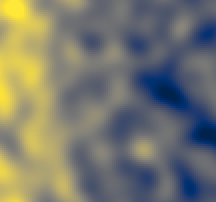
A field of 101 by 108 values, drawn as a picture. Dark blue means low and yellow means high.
Values rise toward the left. No single row or column stands out from its neighbours. The field is smooth, with broad soft blobs. There are no regular stripes. There are no lone odd cells.
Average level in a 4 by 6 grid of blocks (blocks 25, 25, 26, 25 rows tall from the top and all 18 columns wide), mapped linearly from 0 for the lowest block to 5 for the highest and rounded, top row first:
5 3 2 2 1 1
5 3 2 2 0 1
4 4 2 1 1 0
4 4 2 1 1 1
